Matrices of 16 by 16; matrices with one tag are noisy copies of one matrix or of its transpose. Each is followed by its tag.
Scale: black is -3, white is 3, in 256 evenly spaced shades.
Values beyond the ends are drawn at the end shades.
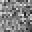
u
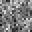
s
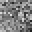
u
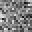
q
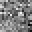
u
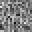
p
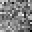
u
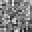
u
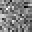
q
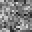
s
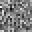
p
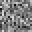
p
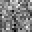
s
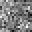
s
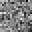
u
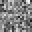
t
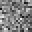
q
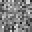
t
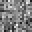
t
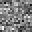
t
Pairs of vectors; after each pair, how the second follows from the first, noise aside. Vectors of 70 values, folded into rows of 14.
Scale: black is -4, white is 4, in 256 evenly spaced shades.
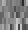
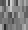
reversed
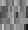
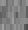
shrunk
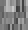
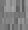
shrunk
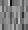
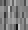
reversed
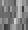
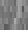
shrunk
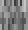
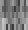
reversed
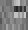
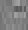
shrunk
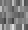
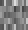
reversed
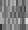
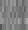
shrunk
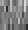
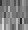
reversed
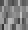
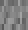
shrunk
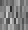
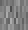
shrunk
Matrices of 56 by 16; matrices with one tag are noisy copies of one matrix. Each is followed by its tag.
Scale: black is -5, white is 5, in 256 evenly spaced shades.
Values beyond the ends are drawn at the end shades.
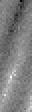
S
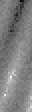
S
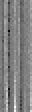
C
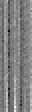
C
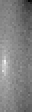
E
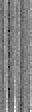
C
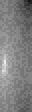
E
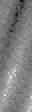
S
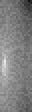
E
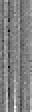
C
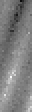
S
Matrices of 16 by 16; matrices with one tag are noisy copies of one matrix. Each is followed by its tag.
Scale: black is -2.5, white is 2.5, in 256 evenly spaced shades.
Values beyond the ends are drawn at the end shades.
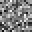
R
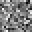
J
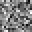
J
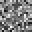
R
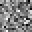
J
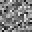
R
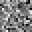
J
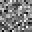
R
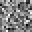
J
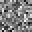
R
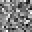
J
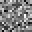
R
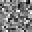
J
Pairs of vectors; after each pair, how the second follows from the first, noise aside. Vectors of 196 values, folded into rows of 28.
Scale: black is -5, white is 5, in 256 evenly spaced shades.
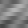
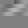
partly zeroed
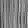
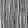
negated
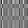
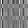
negated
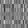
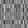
negated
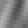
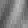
negated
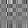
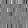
partly zeroed
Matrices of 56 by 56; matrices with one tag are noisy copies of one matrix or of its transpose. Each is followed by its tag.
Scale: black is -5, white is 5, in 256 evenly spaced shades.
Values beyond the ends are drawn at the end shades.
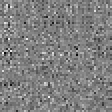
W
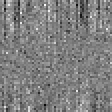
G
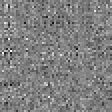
W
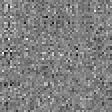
W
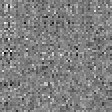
W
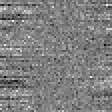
G
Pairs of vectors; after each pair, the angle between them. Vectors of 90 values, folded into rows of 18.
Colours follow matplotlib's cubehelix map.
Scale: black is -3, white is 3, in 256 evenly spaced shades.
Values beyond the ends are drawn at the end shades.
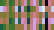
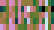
nearly opposite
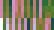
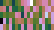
partly opposed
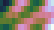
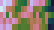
nearly opposite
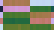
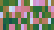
partly aligned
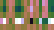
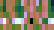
nearly parallel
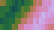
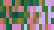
partly aligned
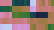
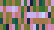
partly opposed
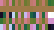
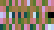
nearly opposite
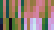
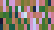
partly aligned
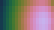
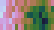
nearly opposite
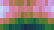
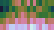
nearly opposite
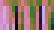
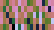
partly opposed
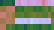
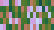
orthogonal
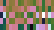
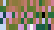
nearly opposite
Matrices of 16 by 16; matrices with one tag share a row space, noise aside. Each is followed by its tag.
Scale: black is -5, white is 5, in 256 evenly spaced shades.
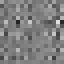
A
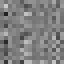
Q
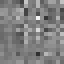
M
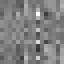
M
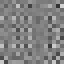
A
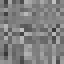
Q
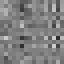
Q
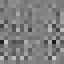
A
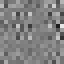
A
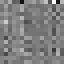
Q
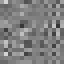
Q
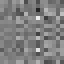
M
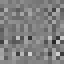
A
